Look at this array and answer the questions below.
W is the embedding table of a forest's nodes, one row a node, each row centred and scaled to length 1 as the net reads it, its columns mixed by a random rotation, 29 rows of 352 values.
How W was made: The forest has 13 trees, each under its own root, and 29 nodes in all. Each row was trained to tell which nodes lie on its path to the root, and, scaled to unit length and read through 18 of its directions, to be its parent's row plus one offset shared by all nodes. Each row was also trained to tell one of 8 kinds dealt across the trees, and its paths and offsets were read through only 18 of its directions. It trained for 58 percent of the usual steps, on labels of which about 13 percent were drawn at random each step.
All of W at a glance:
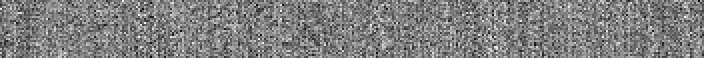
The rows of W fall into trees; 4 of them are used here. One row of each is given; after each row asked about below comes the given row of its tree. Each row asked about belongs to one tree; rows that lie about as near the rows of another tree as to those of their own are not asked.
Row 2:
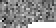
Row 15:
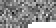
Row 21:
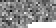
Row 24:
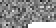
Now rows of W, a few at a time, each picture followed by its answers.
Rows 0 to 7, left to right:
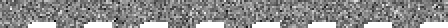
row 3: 15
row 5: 2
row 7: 24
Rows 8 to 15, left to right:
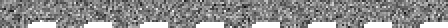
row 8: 21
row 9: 2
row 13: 24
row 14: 24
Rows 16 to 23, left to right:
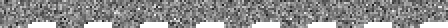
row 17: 2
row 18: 24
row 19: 15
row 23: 24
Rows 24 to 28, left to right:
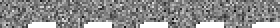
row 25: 15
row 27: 2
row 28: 21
